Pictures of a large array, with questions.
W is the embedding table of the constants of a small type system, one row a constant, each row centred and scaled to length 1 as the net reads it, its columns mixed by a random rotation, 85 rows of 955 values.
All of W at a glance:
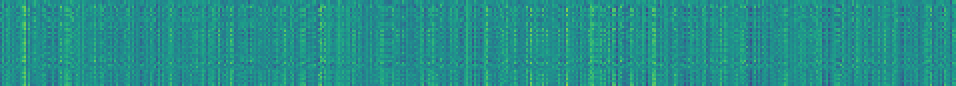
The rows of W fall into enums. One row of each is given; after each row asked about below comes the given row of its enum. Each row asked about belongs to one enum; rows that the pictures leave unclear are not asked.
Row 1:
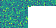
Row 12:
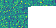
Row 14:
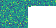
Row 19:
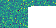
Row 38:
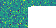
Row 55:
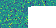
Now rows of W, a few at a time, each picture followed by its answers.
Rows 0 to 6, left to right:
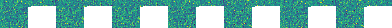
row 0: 12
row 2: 1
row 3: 12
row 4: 38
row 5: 12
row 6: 38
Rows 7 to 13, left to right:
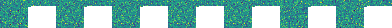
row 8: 14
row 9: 14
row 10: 14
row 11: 14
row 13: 19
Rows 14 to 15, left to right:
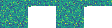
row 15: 14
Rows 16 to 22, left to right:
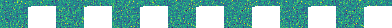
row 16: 12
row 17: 1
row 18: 12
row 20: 19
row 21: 12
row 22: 38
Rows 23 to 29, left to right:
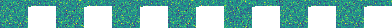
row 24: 38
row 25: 14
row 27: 12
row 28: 14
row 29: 14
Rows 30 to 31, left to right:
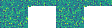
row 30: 1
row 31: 1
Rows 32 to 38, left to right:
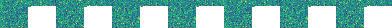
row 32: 12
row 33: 38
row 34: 1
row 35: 1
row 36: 12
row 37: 1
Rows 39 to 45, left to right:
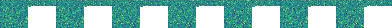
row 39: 1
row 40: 1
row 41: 14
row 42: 14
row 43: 38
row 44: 1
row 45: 38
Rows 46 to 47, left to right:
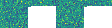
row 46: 12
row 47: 14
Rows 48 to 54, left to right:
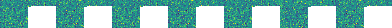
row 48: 1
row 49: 38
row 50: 1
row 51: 38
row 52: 1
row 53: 12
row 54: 38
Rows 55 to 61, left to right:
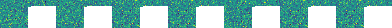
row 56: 14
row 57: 38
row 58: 38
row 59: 12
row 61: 38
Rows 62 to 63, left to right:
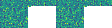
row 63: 1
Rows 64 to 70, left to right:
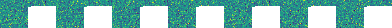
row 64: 55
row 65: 12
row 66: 12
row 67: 38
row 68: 55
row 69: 38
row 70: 19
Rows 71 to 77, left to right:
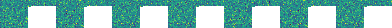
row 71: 1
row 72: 38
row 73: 14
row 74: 14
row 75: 55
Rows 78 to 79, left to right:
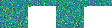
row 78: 1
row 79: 14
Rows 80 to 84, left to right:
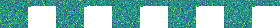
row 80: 55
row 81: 38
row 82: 14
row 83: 1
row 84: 14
